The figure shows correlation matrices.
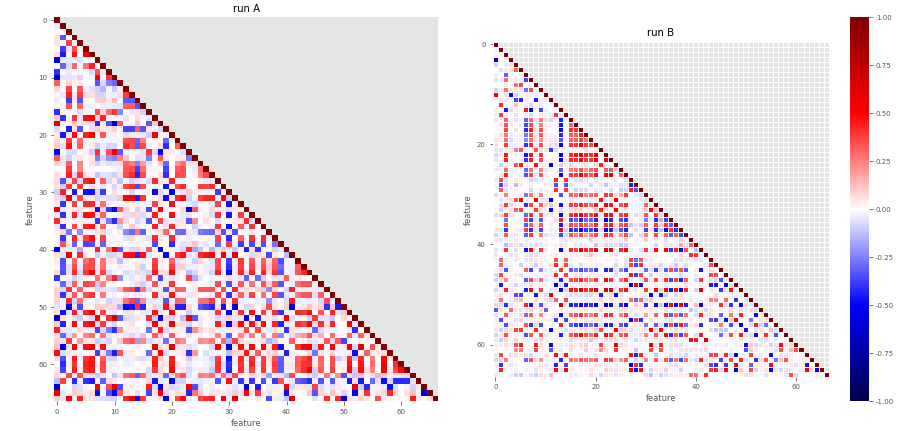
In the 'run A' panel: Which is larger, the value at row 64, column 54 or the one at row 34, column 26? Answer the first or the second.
the second
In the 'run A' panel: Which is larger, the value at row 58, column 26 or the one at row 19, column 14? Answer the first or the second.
the second
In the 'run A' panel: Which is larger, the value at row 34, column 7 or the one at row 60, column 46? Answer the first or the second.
the second
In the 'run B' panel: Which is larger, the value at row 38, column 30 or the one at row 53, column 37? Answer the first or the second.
the first
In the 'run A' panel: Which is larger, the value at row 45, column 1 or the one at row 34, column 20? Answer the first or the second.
the second
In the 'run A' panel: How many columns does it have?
67
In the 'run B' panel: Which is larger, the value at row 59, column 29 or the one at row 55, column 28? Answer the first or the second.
the second
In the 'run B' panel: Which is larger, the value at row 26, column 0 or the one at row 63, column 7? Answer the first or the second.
the second
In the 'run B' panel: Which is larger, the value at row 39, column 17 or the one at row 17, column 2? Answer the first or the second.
the second
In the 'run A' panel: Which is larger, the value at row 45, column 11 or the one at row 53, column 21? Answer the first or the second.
the second
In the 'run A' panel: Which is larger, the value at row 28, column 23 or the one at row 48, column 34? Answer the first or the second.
the second
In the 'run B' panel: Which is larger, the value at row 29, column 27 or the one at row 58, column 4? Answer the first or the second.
the first
